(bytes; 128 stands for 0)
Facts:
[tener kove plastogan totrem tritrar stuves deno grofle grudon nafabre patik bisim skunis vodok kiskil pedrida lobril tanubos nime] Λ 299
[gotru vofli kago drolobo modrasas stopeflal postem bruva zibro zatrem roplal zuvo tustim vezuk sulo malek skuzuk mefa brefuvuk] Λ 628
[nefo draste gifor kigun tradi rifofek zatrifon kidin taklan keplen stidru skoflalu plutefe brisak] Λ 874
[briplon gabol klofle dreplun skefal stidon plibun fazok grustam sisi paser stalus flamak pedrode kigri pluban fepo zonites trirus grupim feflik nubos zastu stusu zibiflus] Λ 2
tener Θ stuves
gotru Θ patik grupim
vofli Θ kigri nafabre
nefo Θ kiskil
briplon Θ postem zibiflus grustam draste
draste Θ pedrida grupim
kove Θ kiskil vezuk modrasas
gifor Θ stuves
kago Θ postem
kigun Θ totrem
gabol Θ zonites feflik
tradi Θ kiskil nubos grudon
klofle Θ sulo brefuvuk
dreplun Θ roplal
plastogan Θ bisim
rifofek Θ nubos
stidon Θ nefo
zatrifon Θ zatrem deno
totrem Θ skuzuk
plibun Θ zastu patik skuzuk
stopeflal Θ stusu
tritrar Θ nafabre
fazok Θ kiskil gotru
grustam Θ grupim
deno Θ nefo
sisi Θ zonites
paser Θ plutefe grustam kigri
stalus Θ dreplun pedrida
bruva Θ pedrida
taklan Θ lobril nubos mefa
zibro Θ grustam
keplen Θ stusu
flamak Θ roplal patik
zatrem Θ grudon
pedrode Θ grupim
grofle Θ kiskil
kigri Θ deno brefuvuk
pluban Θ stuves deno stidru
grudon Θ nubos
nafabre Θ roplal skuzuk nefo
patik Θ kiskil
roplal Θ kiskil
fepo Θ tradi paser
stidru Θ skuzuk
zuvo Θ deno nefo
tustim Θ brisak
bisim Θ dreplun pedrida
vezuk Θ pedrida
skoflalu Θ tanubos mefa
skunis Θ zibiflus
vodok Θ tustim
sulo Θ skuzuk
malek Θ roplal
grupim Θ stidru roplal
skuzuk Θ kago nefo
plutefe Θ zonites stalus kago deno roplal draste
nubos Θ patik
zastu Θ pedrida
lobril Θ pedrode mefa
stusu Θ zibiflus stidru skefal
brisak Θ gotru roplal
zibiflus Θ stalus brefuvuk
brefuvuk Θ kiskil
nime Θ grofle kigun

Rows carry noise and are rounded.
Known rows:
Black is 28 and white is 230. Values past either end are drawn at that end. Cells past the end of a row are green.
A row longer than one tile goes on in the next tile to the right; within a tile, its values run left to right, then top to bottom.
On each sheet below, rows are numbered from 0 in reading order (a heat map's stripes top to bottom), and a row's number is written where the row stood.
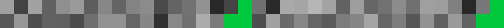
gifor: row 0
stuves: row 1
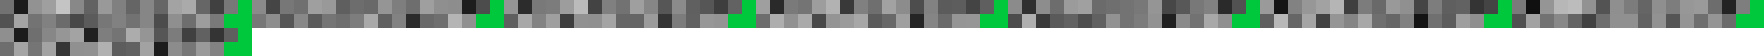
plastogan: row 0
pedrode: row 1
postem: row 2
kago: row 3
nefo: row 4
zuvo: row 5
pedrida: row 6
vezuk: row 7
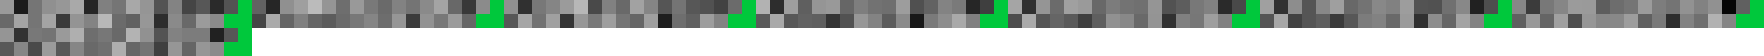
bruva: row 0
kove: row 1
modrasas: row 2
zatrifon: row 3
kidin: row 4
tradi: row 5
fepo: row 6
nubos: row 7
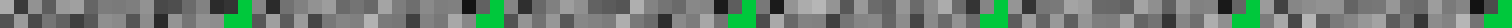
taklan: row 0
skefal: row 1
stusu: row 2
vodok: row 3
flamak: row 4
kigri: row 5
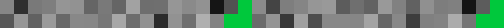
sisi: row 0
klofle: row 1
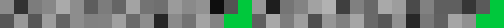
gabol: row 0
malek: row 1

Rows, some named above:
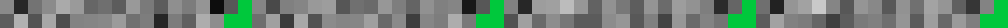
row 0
stidon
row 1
klofle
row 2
lobril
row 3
bisim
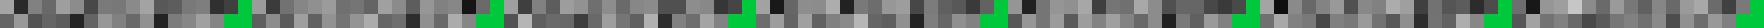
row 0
draste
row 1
plibun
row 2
kigun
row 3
tustim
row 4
stopeflal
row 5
zatrem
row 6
plastogan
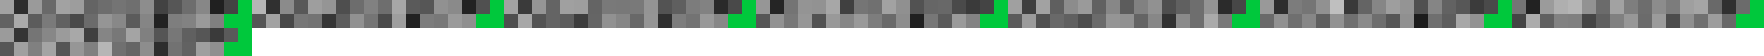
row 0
skoflalu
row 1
brisak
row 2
kidin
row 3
stopeflal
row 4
gifor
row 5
gotru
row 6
tritrar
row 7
zibro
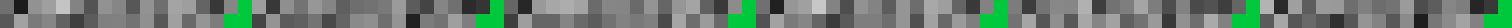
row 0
bisim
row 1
keplen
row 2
patik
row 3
bisim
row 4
brefuvuk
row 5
zatrifon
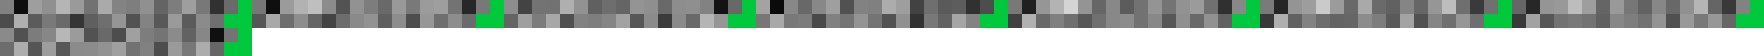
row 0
grudon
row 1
pedrida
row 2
dreplun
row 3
zatrem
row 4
skunis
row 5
nime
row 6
grofle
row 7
zibiflus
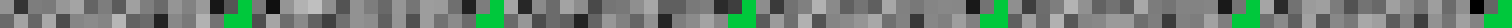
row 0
pluban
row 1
pedrida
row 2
draste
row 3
briplon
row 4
briplon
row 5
zastu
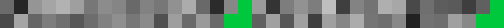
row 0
kiskil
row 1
sulo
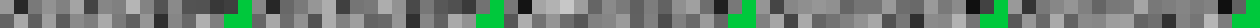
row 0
vofli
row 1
roplal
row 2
tanubos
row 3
kigri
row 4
paser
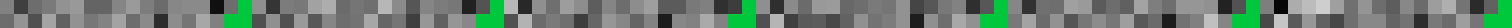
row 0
fazok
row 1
nubos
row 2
plutefe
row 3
nefo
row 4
grupim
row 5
deno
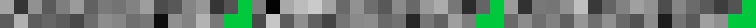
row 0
stidru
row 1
deno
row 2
gotru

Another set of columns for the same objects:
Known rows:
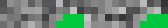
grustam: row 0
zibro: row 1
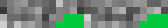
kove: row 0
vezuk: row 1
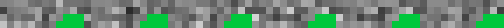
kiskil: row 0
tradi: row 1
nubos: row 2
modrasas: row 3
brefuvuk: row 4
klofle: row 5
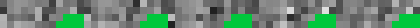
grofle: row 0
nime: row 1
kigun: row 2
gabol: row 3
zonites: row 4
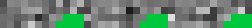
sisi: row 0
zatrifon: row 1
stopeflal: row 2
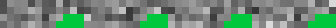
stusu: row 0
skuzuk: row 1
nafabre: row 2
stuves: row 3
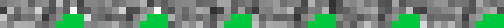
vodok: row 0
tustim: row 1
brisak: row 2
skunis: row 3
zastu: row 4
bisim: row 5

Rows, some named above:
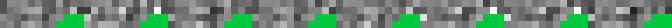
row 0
briplon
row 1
vodok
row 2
draste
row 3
pluban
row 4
nubos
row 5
tustim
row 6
tustim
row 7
keplen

